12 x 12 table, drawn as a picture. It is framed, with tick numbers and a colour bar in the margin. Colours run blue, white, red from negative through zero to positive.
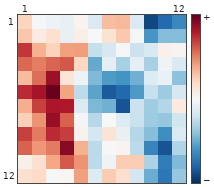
Seam: vertical, 40% of the way across, the left part higher. Ninth with the highest average: middle left. Average level on the scale: 50%.
